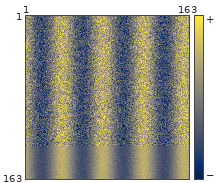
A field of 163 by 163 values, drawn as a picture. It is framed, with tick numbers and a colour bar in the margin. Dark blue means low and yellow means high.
A horizontal seam about 80% of the way down splits the table, and the bottom part is calmer. On average the colour sits 50% of the way up the scale. Upright stripes repeat 4 times across the table. There is no overall slope.
